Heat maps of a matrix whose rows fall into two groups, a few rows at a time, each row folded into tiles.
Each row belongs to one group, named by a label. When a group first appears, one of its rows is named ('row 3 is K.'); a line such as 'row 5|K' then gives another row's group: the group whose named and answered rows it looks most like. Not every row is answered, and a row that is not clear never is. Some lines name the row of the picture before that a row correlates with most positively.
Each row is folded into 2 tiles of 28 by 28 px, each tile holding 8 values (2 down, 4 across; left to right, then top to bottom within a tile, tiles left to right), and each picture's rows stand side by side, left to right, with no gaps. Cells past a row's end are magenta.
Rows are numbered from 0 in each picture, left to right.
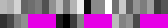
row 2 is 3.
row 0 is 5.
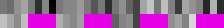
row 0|3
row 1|3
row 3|3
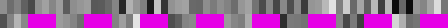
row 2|3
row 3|5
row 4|3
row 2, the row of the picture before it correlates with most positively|3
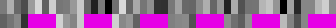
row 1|3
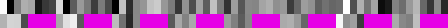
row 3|3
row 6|3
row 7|3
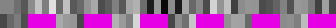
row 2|3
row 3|3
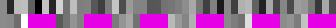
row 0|3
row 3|3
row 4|3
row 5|3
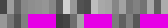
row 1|5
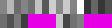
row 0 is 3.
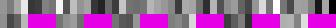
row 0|3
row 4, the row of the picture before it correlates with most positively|0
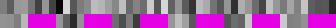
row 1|5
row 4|3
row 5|3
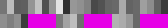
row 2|3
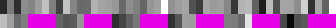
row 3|5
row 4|3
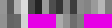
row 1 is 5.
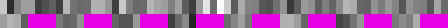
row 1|5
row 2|5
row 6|5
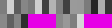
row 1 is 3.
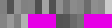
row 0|3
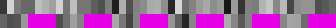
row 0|5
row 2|5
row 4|5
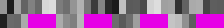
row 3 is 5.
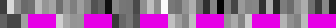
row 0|5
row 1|3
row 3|3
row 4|3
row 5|3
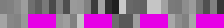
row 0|3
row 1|3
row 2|5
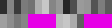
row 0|5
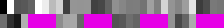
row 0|5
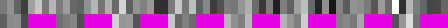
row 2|3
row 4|3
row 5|3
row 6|3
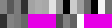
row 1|3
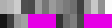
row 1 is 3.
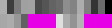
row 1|3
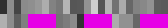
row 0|5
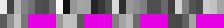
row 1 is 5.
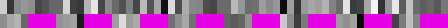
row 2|3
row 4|5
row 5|5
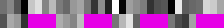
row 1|3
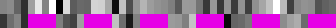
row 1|5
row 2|5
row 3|3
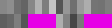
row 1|5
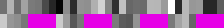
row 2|5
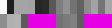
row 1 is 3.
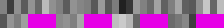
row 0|3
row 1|3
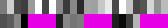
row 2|5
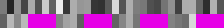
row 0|3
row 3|3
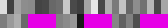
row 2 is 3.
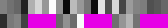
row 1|3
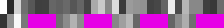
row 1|5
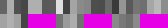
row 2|5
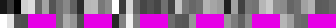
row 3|5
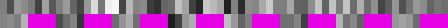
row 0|3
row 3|5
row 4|5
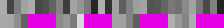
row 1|3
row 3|3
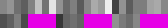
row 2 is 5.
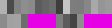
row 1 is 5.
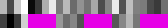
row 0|3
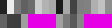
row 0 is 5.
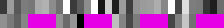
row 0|5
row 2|5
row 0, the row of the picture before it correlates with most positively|1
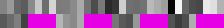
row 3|5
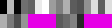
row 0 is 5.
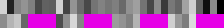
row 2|3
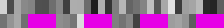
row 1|3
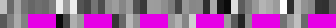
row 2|5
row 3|3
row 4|5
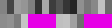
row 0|3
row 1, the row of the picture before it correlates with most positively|3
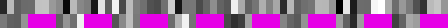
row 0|5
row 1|3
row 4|5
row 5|5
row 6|5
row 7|5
